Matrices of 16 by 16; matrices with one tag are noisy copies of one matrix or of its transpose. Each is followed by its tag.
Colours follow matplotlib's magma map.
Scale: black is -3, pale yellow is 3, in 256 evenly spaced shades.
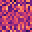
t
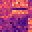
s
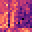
s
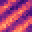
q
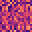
t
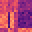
s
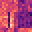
s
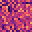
t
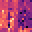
s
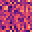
t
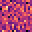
t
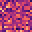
t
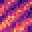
q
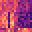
s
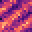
q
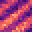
q
